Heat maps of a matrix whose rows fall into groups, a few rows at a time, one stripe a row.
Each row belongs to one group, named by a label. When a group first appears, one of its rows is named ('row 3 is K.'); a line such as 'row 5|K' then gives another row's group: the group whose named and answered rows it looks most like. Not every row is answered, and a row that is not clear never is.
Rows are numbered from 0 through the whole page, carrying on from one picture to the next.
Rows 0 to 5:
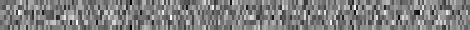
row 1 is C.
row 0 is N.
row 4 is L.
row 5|N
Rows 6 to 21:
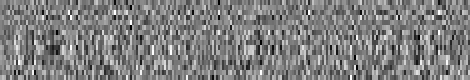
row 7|N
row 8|L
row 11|N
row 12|L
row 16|L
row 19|C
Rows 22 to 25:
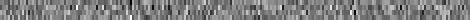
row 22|N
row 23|L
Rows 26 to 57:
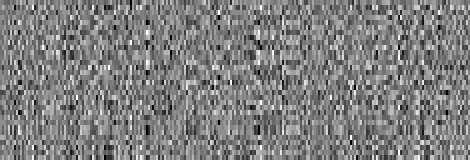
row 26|N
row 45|L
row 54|C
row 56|L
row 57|C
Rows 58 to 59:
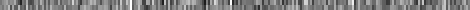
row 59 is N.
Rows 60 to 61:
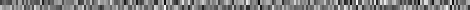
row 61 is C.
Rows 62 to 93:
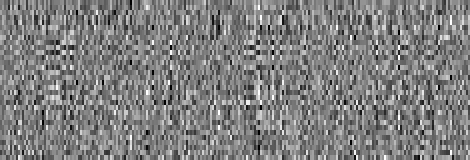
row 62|N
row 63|N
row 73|L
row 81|L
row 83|C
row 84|L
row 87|L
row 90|C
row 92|C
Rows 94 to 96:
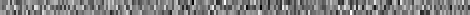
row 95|C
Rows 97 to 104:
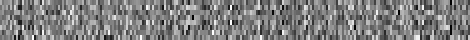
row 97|C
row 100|L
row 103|C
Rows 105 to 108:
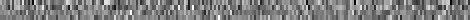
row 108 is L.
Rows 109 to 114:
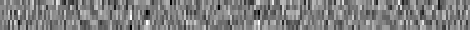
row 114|N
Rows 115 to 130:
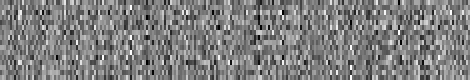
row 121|L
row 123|L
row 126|L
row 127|N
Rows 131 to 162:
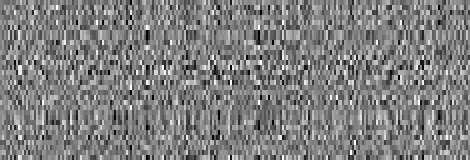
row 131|N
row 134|N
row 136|N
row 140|N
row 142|C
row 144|N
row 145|C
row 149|N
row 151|C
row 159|C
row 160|N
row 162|N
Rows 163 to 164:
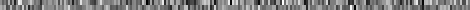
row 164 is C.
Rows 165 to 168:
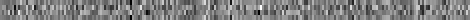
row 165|N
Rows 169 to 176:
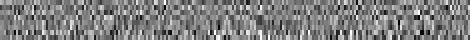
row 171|C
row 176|L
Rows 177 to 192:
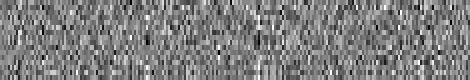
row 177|N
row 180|N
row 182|L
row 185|N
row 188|L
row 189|C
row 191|L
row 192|N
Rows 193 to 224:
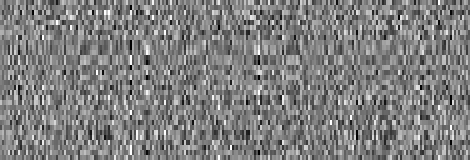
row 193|L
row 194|N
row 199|C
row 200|C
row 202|N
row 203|N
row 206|N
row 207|L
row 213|C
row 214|L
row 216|C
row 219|C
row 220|C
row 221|C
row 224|L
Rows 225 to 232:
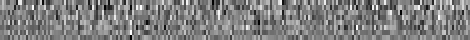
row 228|L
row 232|N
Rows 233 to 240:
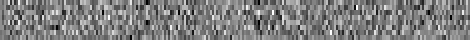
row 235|L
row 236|C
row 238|L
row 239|L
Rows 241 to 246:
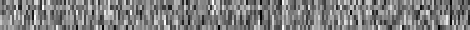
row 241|C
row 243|C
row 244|C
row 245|C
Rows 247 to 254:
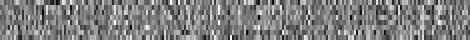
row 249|L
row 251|L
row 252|N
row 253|C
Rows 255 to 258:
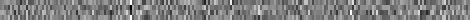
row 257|C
